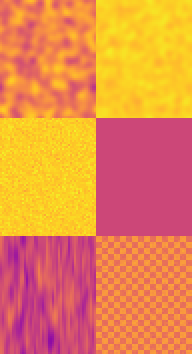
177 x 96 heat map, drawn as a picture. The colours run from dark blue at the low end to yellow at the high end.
The table splits into 3 rows of 2 panels. Panel 1,1: high, blotchy. Panel 1,2: very high, blotchy, faint in contrast. Panel 2,1: very high, fine-grained, faint in contrast. Panel 2,2: middling, flat. Panel 3,1: middling, streaked downward. Panel 3,2: high, checkered.
